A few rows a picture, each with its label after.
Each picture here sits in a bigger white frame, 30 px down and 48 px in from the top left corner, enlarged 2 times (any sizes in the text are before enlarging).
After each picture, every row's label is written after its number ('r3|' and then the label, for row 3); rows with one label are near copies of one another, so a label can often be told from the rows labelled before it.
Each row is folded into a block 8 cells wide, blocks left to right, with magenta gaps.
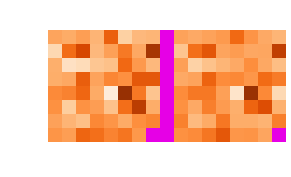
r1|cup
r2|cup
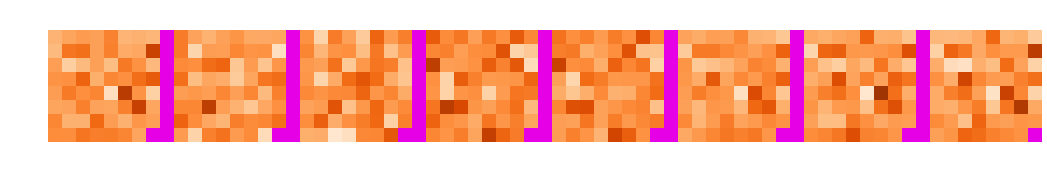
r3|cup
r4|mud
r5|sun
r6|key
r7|key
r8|cup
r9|cup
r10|cup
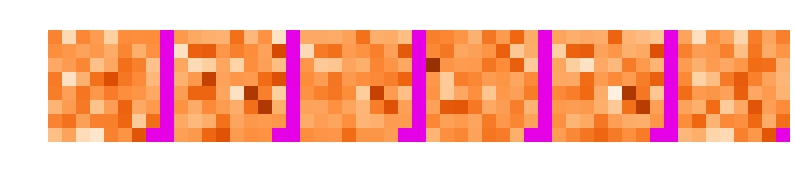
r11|sun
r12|cup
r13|cup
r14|key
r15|cup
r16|sun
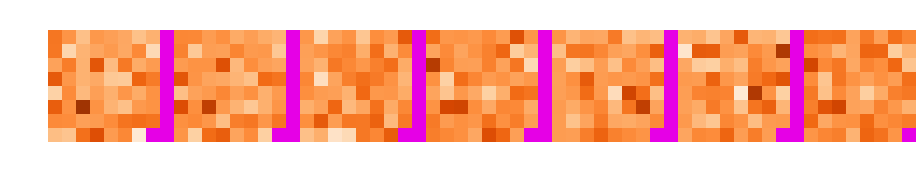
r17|mud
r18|mud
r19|sun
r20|key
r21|cup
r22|cup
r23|key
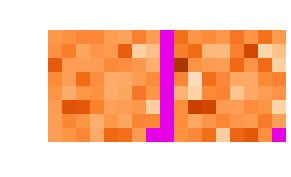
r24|key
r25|key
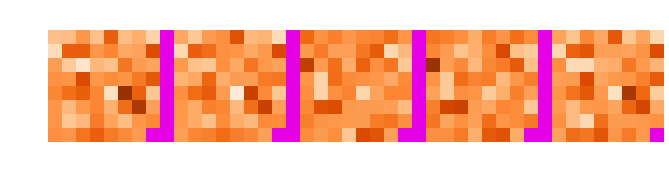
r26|cup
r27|cup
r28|key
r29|key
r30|cup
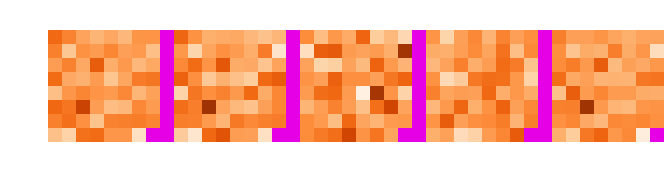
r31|mud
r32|mud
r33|cup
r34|sun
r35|mud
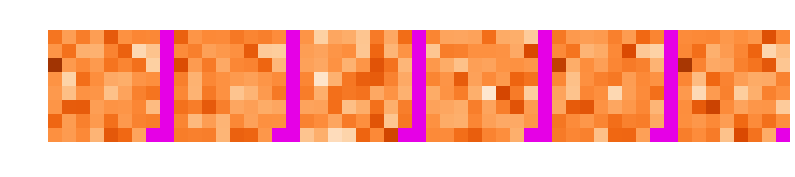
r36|key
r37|key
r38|sun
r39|cup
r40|key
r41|key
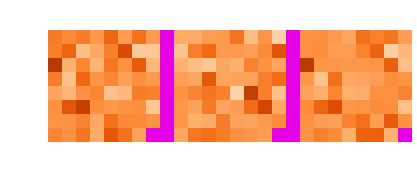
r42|key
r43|cup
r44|key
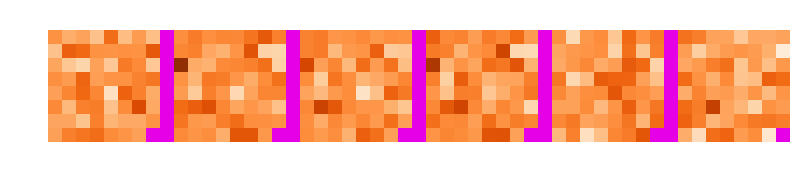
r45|cup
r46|key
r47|key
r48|key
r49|sun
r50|mud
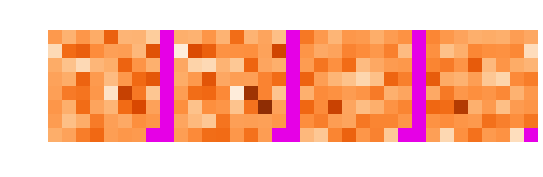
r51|cup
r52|cup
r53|mud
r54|mud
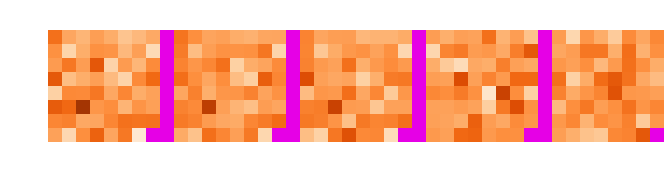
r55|mud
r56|mud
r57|mud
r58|cup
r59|sun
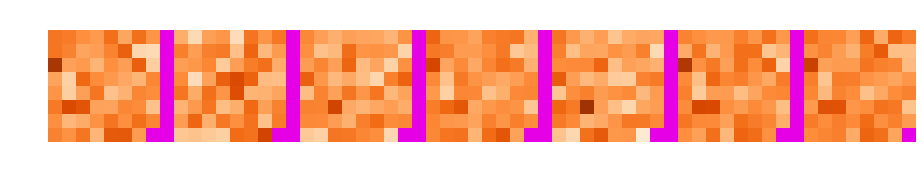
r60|key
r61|sun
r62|mud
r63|key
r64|mud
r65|key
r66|key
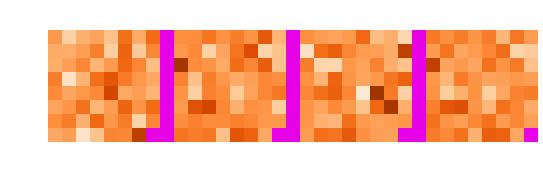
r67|sun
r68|key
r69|cup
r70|key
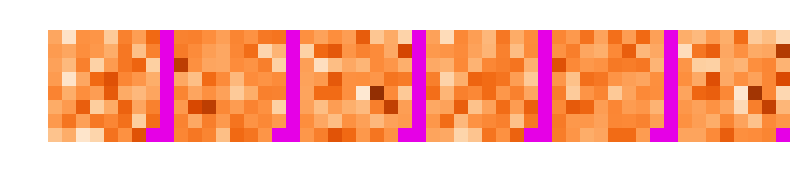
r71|sun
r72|key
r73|cup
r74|sun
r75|key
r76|cup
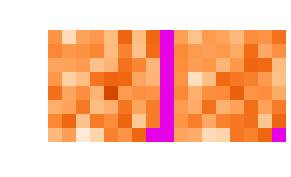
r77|sun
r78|sun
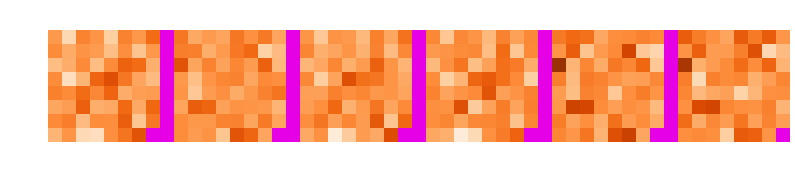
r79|sun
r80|key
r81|sun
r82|sun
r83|key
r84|key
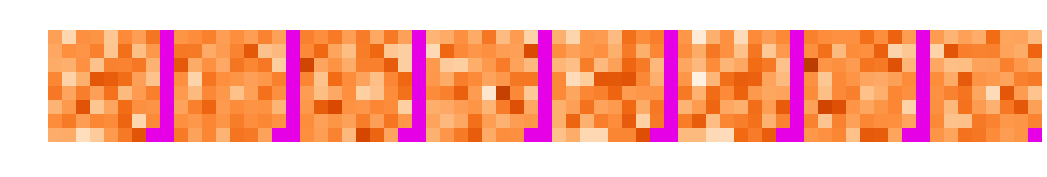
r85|sun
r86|key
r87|key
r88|cup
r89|sun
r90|sun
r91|key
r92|cup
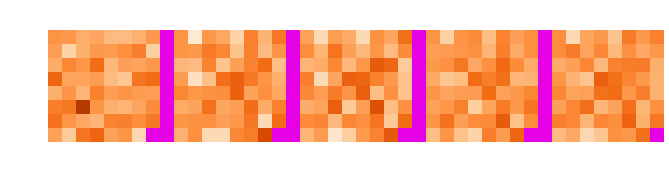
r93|mud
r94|sun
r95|sun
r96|sun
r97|sun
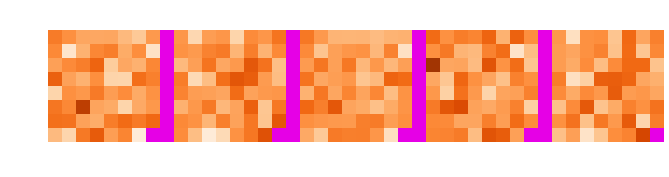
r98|mud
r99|sun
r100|mud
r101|key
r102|sun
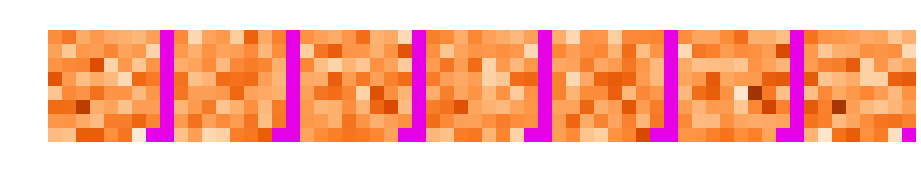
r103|mud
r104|sun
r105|cup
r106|mud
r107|sun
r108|cup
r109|mud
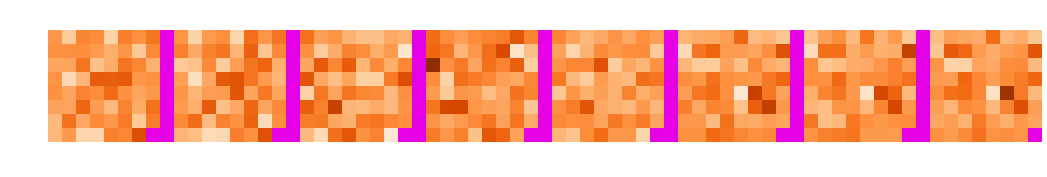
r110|sun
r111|sun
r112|mud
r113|key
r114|mud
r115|cup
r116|cup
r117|cup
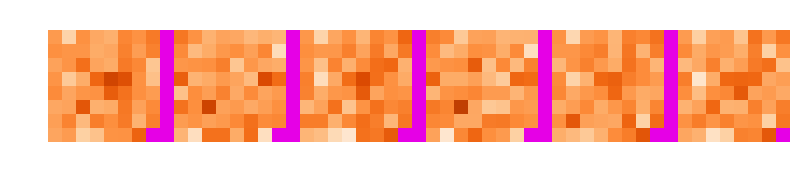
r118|sun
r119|mud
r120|sun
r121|mud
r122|sun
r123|sun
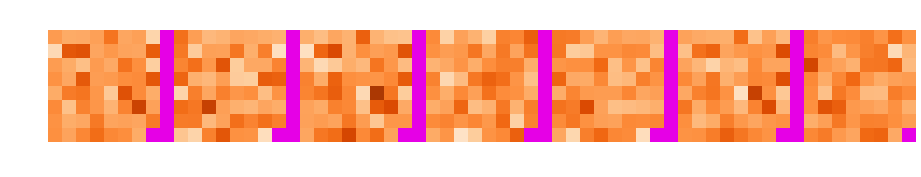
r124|cup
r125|mud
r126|cup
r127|sun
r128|mud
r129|cup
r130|key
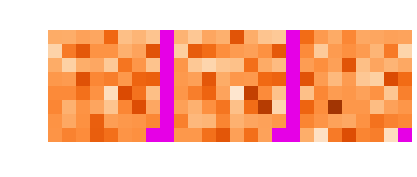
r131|cup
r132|cup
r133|mud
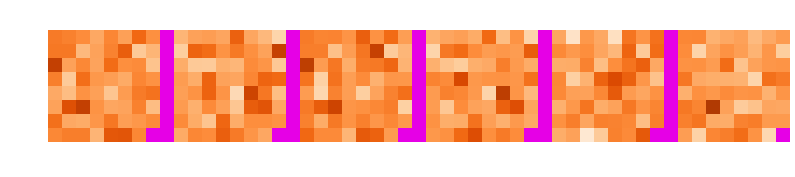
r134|key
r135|cup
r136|key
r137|cup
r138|sun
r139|mud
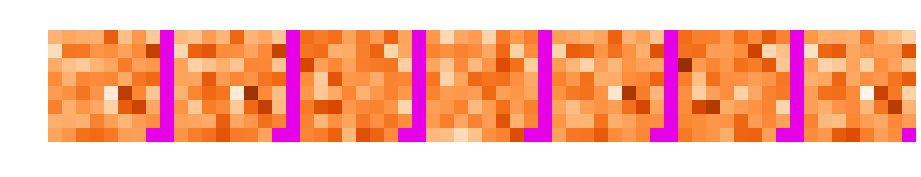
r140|cup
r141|cup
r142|key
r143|sun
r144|cup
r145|key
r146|cup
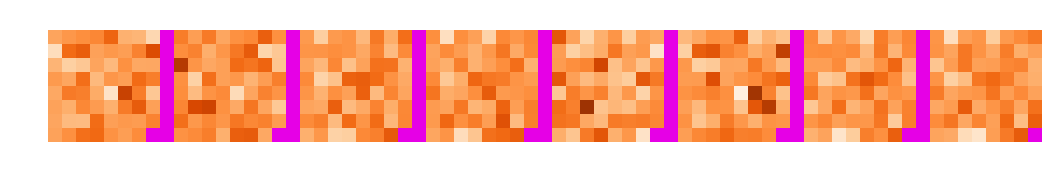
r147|cup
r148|key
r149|sun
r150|sun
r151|mud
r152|cup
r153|sun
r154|sun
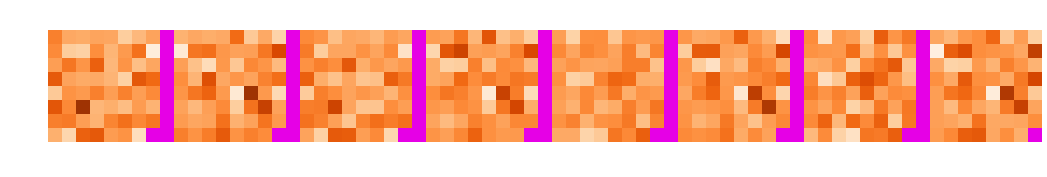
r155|mud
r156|cup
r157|mud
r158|cup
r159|sun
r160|cup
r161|sun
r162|cup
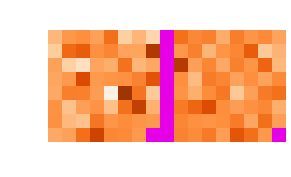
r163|cup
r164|key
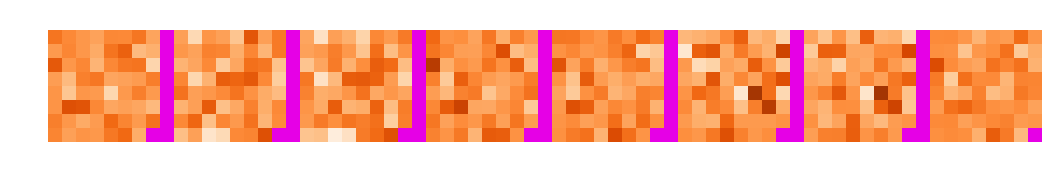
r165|key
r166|sun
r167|sun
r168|key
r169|key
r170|cup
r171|cup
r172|key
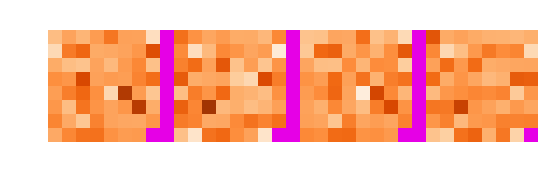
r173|cup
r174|mud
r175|cup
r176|mud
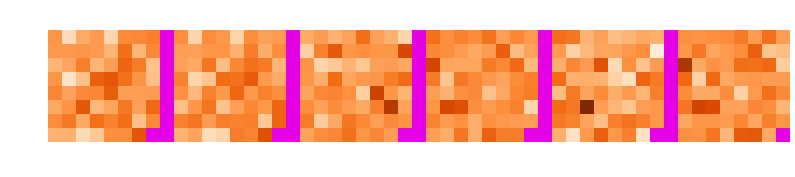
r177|sun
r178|sun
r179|cup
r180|key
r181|mud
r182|key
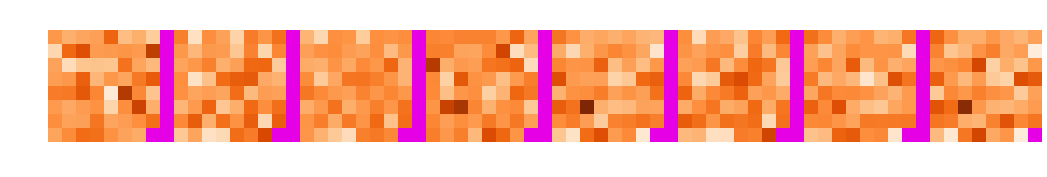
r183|cup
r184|sun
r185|sun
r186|key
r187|mud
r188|sun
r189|mud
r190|mud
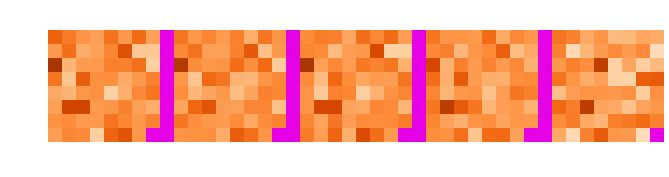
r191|key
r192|key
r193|key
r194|key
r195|mud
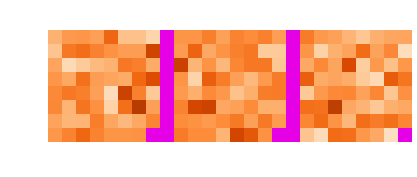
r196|cup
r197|key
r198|mud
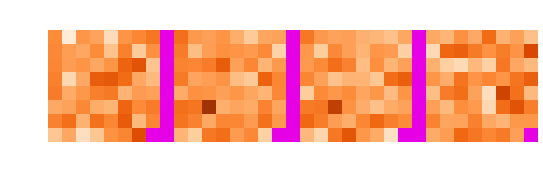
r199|sun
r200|mud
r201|mud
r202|cup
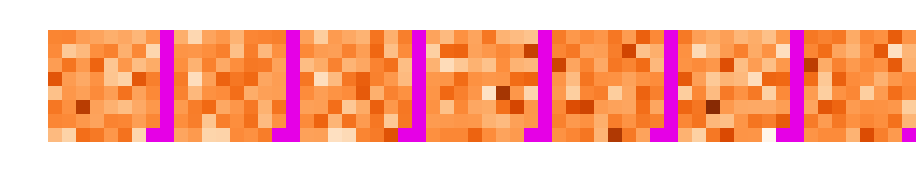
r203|mud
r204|sun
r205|sun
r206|cup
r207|key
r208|mud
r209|key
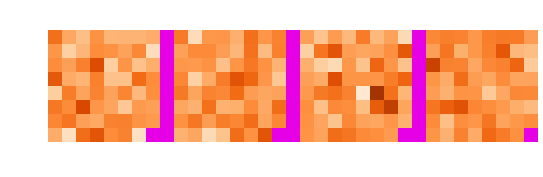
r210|mud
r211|sun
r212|cup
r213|key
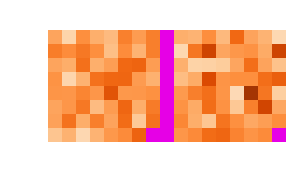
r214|sun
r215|cup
